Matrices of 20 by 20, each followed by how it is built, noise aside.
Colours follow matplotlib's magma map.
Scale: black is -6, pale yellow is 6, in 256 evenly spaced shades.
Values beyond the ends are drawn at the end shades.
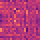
low rank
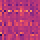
low rank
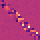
banded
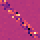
banded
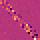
banded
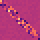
banded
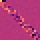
banded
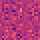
low rank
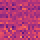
low rank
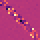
banded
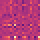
low rank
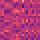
low rank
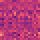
low rank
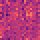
low rank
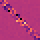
banded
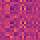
low rank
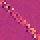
banded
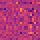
low rank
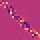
banded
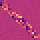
banded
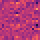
low rank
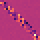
banded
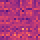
low rank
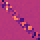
banded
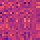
low rank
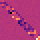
banded
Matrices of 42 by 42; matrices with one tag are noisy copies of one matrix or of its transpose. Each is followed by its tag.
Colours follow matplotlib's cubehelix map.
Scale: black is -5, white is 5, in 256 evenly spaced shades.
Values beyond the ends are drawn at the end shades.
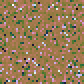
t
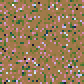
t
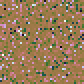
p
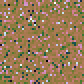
p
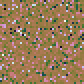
p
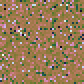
p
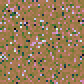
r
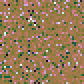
p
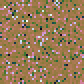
r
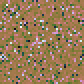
r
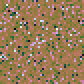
r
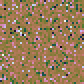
p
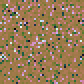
r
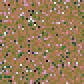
p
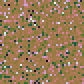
p
